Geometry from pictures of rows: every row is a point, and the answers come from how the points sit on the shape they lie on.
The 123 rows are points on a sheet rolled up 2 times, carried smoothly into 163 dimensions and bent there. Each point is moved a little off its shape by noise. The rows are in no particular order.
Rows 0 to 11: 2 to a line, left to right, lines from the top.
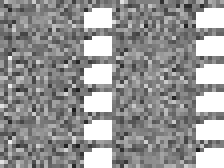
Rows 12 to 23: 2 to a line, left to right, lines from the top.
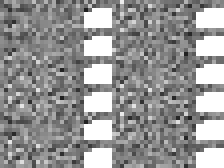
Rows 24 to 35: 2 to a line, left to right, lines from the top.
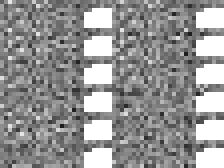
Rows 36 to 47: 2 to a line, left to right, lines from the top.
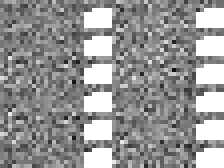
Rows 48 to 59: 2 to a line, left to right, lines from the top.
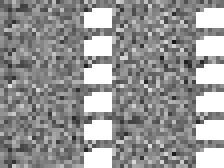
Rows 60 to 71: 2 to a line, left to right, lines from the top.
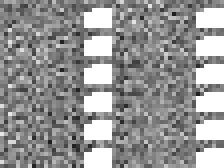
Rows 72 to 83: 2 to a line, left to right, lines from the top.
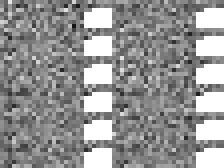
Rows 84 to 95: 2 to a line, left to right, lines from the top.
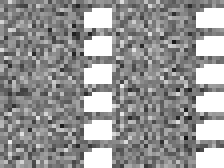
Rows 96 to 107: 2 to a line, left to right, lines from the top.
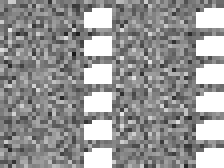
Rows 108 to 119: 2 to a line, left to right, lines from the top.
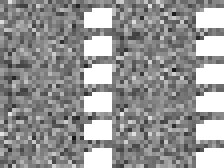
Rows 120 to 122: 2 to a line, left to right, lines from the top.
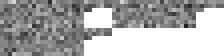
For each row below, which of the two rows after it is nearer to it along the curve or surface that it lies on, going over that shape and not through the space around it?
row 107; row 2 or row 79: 2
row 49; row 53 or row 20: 20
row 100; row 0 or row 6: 0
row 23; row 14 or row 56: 14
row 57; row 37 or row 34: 37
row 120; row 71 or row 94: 71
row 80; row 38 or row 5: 38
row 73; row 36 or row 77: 36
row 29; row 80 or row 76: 76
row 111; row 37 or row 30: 37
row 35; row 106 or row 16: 16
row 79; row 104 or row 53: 104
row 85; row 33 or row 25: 25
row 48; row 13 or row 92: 92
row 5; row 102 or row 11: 11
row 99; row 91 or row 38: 38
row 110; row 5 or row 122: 122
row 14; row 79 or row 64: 64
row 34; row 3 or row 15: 3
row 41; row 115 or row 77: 77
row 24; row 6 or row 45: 45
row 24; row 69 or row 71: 71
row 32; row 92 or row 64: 92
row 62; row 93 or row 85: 93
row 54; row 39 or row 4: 39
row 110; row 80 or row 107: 80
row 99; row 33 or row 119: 33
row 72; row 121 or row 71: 121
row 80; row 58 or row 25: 25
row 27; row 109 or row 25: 109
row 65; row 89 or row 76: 89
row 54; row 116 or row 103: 103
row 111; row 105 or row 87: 87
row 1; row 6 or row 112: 6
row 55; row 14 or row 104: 14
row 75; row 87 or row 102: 102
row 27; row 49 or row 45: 49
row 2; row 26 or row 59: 59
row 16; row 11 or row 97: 97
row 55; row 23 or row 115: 115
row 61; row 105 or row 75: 105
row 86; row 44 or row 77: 44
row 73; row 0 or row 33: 33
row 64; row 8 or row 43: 43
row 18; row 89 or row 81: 89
